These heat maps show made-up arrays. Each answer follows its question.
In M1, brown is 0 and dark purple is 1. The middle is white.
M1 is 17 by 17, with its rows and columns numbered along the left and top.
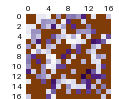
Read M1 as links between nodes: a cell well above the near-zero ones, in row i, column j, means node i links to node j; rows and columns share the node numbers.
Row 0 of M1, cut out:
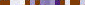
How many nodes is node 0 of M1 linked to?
10
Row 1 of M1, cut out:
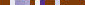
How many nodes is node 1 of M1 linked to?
7
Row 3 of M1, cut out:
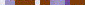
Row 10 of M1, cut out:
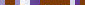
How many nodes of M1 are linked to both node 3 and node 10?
2
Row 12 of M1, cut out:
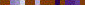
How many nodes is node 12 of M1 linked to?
8
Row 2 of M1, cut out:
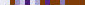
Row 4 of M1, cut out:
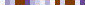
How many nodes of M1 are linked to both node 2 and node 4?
7
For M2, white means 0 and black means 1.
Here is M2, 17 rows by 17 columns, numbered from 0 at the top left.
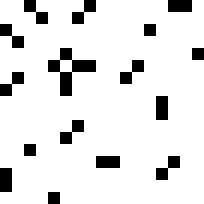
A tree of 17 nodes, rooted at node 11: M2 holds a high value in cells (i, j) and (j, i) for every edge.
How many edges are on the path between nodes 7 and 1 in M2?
3
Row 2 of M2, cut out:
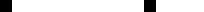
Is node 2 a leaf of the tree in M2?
no
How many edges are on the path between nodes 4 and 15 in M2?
4
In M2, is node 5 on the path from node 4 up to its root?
yes
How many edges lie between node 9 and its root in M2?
6
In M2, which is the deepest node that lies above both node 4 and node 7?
5
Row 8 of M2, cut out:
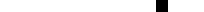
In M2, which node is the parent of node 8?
13
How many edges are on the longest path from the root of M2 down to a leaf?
6
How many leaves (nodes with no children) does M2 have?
7
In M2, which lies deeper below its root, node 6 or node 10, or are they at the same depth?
node 10
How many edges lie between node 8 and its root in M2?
6
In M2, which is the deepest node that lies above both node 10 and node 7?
5
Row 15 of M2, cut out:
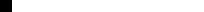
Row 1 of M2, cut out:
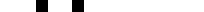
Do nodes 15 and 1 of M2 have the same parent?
no
